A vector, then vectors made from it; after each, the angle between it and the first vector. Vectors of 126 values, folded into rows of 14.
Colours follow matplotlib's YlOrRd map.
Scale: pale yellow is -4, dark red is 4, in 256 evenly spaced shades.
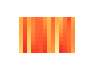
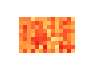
partly aligned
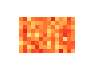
partly aligned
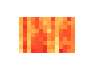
nearly parallel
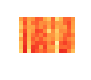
nearly parallel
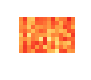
partly aligned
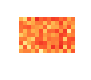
orthogonal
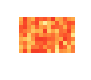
partly aligned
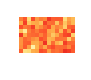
orthogonal
